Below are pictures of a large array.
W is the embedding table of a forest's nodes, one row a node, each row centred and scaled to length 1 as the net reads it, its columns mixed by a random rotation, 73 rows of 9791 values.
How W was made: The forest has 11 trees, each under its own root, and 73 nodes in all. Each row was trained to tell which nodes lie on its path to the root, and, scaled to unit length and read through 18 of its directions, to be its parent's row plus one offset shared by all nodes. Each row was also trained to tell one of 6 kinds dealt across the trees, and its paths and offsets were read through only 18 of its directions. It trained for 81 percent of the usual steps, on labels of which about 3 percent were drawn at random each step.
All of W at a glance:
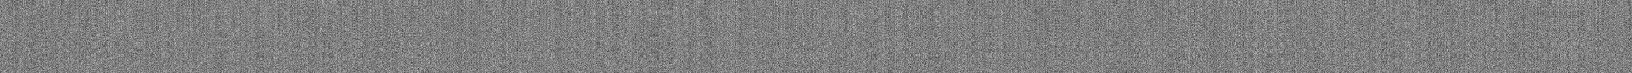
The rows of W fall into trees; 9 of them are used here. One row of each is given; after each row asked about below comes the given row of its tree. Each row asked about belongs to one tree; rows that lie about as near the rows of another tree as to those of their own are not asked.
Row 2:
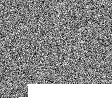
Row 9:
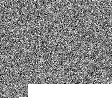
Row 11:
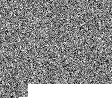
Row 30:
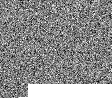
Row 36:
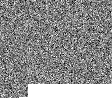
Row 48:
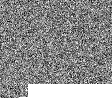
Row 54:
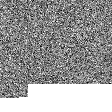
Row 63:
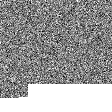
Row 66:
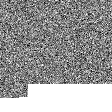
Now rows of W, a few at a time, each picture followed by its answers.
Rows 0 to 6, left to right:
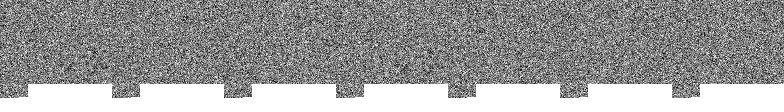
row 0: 9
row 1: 2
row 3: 9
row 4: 48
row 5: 2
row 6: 36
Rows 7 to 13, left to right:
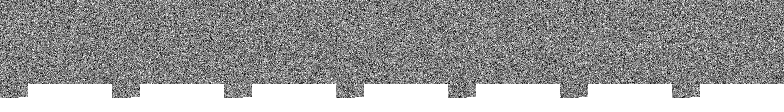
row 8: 63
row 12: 66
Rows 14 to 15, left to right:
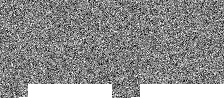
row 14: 11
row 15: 36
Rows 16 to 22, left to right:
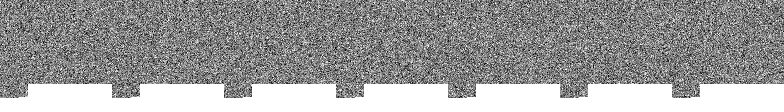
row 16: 48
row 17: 36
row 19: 9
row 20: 11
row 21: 54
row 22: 30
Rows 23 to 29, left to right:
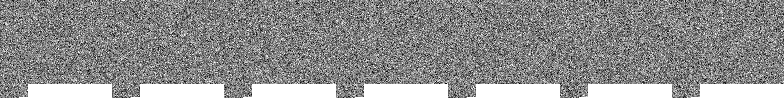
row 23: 11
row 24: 63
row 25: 36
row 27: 63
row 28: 11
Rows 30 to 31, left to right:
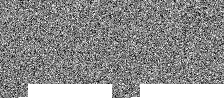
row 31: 2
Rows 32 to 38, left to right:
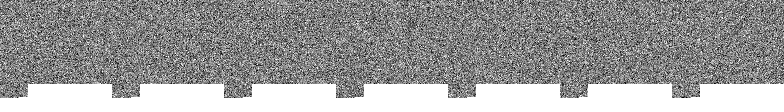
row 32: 54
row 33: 36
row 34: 63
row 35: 2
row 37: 66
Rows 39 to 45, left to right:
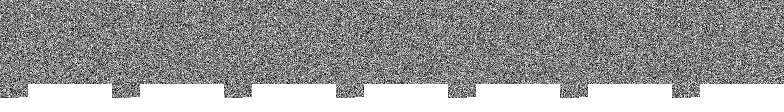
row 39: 9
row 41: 66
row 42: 63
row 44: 63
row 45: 2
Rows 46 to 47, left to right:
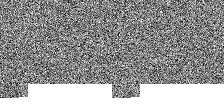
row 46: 11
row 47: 11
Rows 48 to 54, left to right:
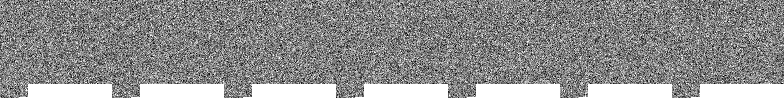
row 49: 36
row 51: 2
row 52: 63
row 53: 48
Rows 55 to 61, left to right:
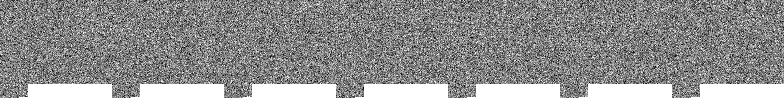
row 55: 54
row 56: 54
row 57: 48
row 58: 63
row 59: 11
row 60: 48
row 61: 36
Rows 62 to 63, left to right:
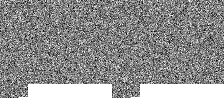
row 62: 63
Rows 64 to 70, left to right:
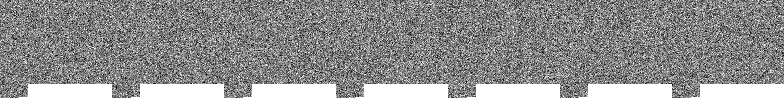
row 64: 66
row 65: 11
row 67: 30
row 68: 2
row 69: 54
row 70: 9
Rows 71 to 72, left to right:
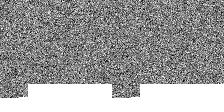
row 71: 11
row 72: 36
